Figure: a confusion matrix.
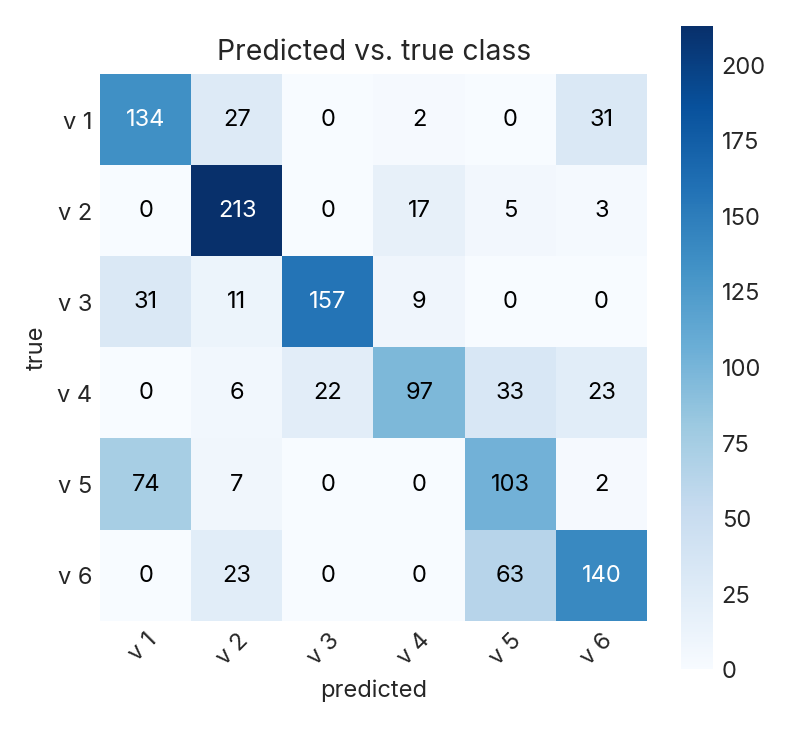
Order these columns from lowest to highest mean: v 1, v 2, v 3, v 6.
v 3, v 6, v 1, v 2
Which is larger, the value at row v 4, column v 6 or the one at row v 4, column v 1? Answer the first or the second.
the first
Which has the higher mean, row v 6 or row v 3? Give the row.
v 6
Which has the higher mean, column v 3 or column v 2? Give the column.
v 2
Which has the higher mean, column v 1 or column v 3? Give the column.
v 1
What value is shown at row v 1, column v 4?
2
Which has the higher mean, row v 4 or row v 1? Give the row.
v 1
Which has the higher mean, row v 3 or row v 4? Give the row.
v 3
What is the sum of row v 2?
238
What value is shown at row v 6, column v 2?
23
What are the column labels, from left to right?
v 1, v 2, v 3, v 4, v 5, v 6
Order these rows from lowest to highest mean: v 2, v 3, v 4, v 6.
v 4, v 3, v 6, v 2
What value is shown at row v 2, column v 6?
3
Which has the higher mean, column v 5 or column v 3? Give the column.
v 5
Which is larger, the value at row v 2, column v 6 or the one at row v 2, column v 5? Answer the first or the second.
the second
